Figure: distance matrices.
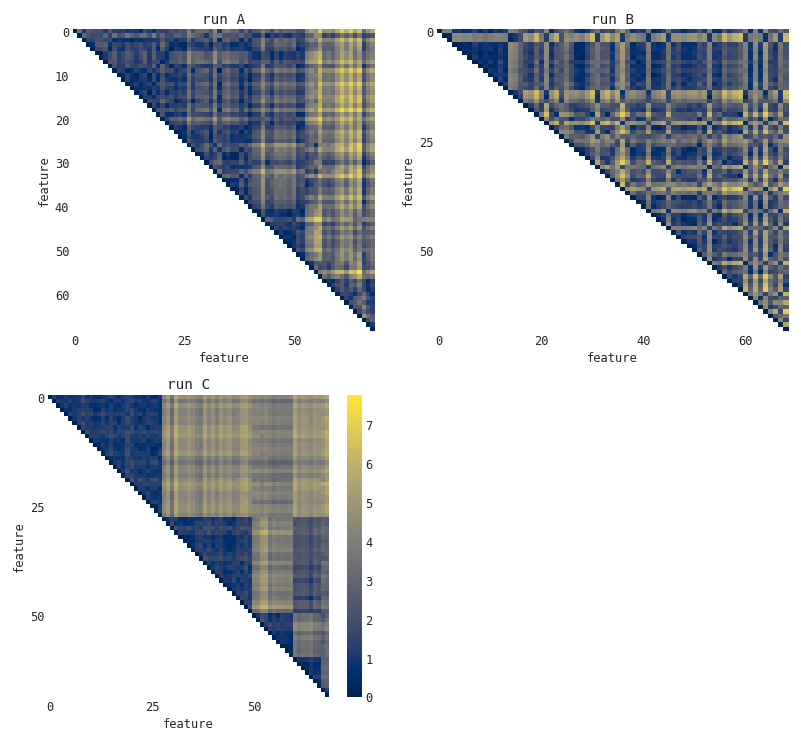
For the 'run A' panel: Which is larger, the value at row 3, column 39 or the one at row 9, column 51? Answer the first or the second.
the second
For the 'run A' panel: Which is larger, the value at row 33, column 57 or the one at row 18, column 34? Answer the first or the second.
the first
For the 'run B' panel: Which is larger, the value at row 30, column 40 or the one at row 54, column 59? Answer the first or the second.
the first
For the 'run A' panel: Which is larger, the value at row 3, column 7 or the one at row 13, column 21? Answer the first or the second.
the first
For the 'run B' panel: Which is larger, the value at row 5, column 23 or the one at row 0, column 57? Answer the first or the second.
the first
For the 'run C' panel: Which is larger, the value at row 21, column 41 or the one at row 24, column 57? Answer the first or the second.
the first
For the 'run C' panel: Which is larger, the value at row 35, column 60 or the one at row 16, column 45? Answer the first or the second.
the second
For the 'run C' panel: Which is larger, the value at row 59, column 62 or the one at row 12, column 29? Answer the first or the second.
the second
